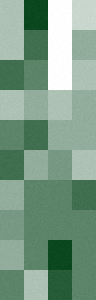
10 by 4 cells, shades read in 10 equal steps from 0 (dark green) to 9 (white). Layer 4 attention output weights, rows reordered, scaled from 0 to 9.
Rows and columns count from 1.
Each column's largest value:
6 6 9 7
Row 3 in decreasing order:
9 6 3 2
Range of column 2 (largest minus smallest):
6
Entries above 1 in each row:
3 4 4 4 4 4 4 4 3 3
